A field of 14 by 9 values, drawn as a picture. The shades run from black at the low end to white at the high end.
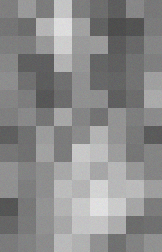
The top right is the ninth with the lowest average. The bottom middle is the ninth with the highest average. The bottom left is the calmest part.
